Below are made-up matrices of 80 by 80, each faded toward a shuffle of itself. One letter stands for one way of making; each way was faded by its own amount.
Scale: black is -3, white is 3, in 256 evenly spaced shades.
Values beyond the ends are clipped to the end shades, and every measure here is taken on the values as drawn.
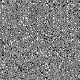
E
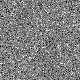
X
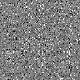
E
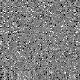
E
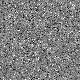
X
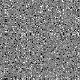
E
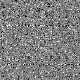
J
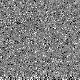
J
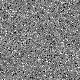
X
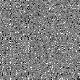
E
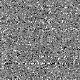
J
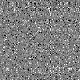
E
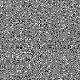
E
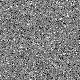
X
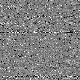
J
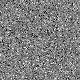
X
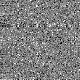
J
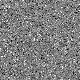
X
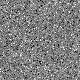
X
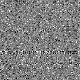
J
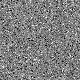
X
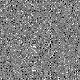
E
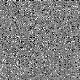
J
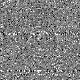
J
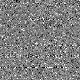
J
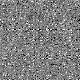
J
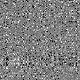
E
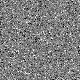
X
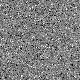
X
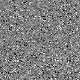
J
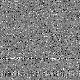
J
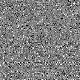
J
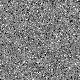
X
